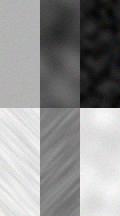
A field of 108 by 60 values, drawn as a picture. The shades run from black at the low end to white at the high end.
It is made of 2 by 3 panels. Panel 1,1: high, flat. Panel 1,2: low, smooth. Panel 1,3: very low, blotchy, faint in contrast. Panel 2,1: very high, slanting down to the right, faint in contrast. Panel 2,2: middling, slanting up to the right, faint in contrast. Panel 2,3: very high, smooth, faint in contrast.
